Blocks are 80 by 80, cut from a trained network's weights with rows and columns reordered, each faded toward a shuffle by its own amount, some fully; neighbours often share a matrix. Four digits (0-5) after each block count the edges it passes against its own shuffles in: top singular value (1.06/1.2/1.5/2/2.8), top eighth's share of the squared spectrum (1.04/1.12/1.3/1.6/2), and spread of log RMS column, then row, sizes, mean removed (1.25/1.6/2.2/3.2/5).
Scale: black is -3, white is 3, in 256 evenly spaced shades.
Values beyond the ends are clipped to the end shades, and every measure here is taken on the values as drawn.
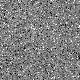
1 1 0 0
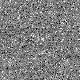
1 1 0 0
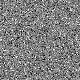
1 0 0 0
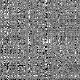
3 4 4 2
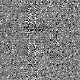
3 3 3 1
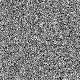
2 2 0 0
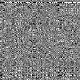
4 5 2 3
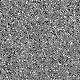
0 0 0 0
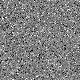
0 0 0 0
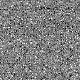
2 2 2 0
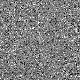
2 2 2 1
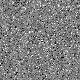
0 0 0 0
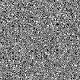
2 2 1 1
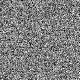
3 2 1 0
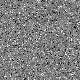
0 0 0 0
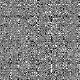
3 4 3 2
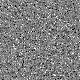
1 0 0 0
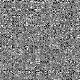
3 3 1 3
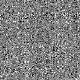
3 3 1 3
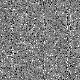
2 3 2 0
